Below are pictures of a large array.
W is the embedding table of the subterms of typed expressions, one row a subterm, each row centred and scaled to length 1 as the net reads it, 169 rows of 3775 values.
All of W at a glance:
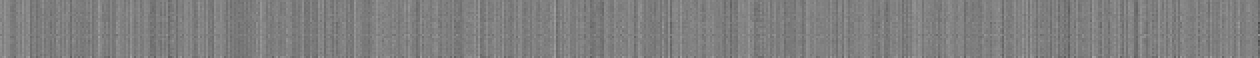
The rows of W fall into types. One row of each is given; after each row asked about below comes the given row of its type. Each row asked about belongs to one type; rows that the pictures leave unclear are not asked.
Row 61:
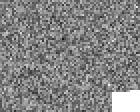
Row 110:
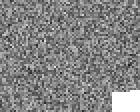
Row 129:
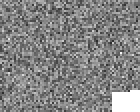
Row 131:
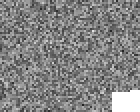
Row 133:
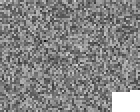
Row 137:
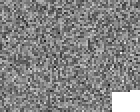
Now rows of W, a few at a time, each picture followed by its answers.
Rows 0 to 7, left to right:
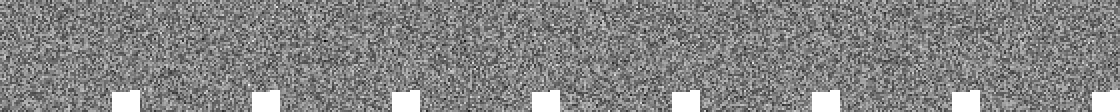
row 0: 133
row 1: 61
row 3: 137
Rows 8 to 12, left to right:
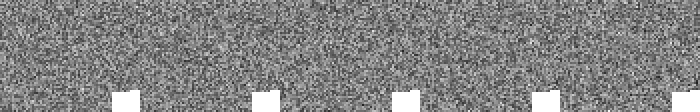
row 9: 129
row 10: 131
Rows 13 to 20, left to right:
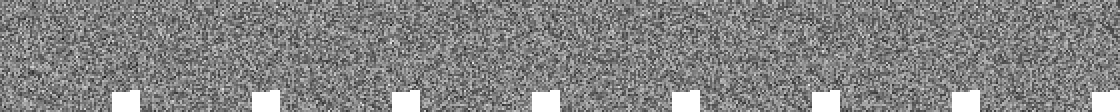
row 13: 61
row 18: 133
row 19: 61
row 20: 137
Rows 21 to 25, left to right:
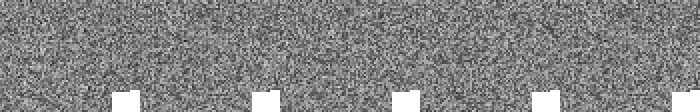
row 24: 137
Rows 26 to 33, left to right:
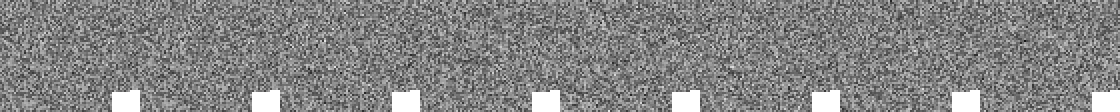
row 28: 110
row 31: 110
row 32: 110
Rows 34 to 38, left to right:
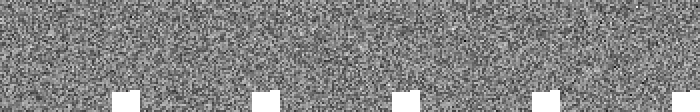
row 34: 61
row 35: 61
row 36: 129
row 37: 131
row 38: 131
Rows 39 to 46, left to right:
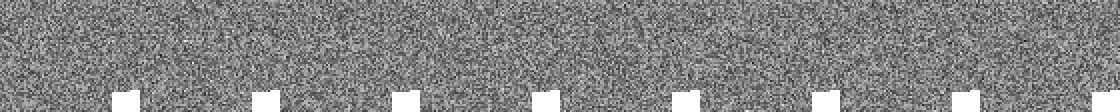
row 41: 133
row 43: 129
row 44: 110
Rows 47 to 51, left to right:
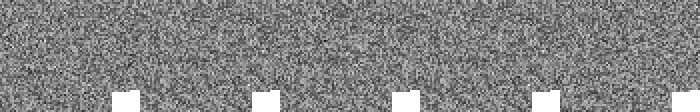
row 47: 110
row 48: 133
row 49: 133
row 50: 133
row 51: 61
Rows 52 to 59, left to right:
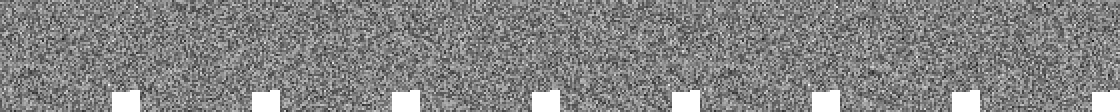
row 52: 61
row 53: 131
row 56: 133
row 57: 61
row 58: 61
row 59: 129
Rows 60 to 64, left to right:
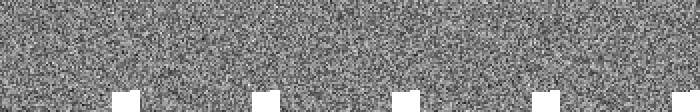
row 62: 110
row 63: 110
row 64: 137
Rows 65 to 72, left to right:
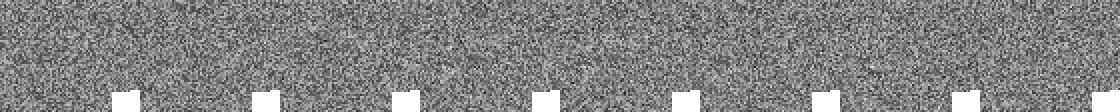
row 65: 137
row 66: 131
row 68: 133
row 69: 133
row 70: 137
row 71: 110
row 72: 131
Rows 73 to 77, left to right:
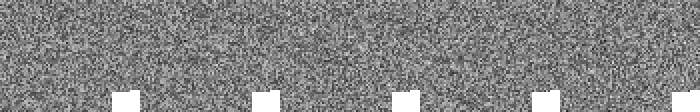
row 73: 133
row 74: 133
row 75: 129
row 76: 137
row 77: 137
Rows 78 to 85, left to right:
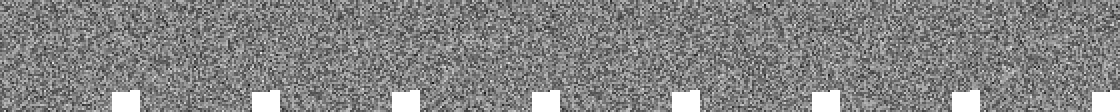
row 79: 137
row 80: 110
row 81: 133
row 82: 110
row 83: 129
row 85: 133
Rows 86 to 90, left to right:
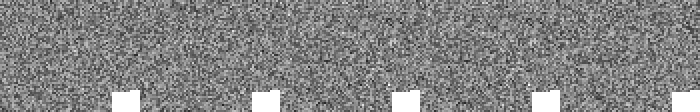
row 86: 110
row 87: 131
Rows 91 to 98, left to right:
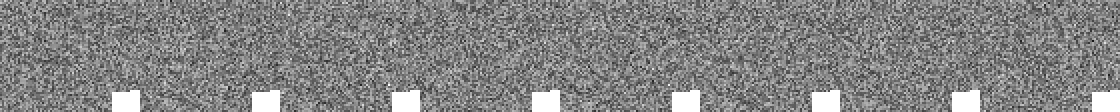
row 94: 131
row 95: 131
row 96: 137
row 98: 129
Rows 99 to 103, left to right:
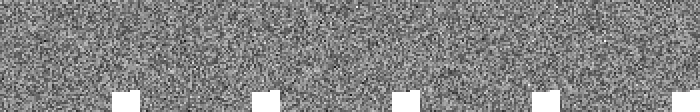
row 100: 137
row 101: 131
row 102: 61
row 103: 61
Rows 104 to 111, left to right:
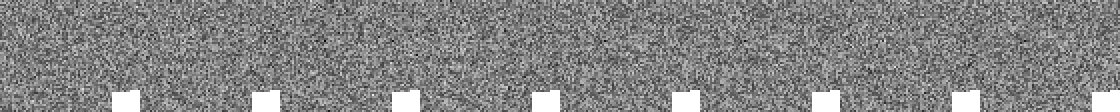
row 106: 129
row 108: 133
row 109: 133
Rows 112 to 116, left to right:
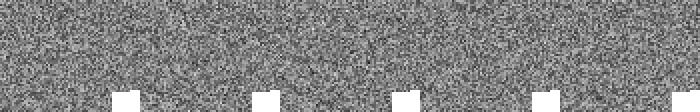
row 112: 133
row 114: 137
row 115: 131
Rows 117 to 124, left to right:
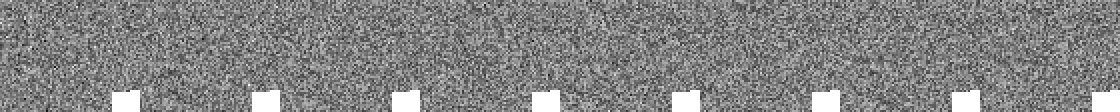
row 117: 137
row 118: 61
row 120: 129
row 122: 131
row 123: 137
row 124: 129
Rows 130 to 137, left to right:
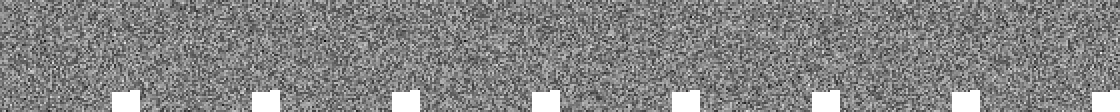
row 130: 137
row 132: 131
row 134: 61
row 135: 110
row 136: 110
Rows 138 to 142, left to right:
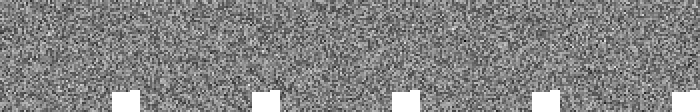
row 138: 131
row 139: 133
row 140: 131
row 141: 131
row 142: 110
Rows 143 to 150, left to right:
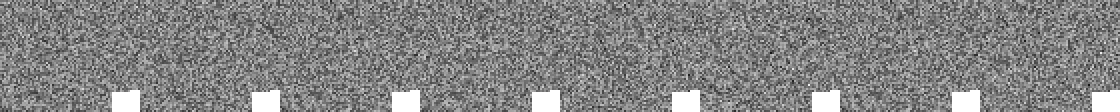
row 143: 61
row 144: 137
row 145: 110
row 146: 133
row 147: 129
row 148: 131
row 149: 110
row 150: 137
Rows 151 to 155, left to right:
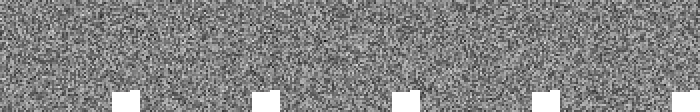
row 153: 133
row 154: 131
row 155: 61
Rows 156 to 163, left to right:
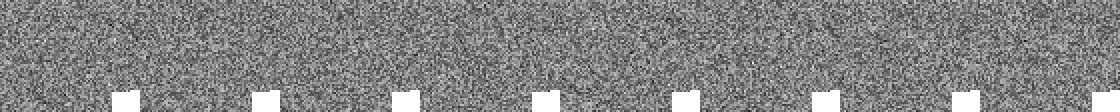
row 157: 133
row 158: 110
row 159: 129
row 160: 131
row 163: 133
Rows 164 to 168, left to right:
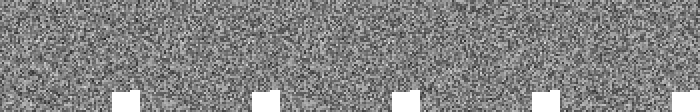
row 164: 61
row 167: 131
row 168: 61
